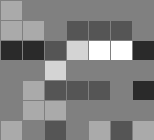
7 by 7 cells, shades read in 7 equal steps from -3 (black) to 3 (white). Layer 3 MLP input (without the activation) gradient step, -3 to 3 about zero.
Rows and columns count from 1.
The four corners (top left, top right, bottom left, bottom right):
1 0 1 1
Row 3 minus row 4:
-2 -2 -3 2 3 3 -2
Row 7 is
1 0 -1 0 1 -1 1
